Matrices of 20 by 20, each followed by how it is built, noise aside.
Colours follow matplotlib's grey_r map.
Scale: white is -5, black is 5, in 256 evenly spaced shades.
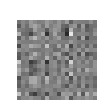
low rank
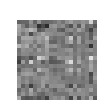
low rank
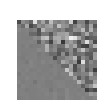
upper triangular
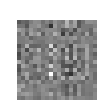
low rank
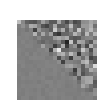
upper triangular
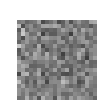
low rank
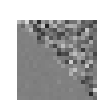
upper triangular
